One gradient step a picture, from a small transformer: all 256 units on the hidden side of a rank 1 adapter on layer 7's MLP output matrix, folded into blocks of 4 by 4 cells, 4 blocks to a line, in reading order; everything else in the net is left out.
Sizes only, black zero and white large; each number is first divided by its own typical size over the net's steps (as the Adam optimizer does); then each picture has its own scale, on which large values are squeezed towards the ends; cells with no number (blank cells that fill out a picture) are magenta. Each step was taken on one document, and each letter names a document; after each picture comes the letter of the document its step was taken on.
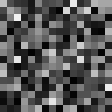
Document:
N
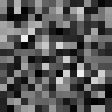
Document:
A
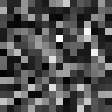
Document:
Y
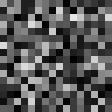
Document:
A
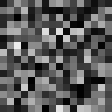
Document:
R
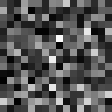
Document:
Y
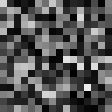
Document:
A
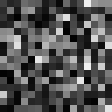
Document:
R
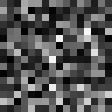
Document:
Y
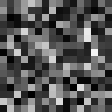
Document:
Y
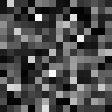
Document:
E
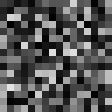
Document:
N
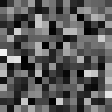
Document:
N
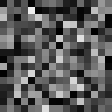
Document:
E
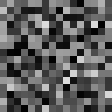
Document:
N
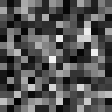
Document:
Y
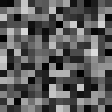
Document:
R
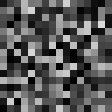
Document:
R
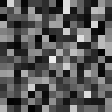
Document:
N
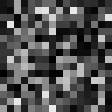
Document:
A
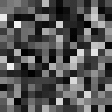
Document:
E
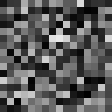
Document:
R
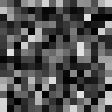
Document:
N
